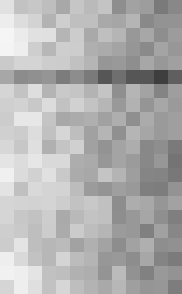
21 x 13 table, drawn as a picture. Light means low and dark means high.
Slope: up to the right. Average level on the scale: 30%. Odd lines: row 6.
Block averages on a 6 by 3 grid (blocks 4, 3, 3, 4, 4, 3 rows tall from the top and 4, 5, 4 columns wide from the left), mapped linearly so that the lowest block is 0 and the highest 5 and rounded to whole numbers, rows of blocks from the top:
024 | 235 | 023 | 025 | 124 | 024
